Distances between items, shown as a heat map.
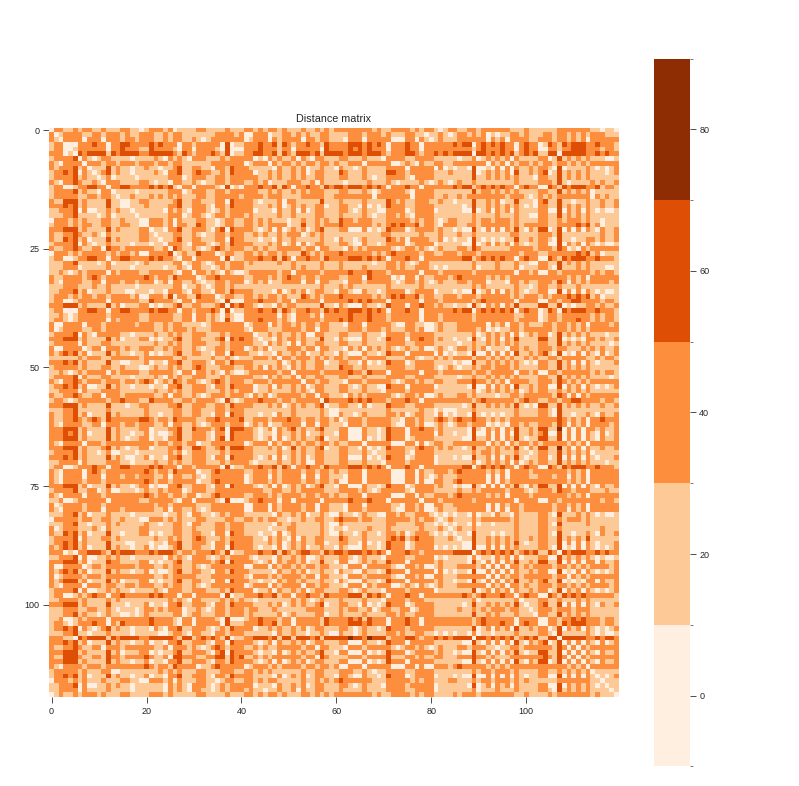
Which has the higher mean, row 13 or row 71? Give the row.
71
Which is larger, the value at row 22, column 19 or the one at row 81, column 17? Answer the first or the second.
the first
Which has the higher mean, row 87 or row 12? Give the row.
12
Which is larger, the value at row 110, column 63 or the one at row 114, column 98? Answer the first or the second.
the second
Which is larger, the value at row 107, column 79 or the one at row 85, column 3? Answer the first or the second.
the second
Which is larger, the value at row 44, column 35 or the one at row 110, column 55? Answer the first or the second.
the first
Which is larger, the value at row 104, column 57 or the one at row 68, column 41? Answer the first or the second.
the second
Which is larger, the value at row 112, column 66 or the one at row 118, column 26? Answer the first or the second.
the first
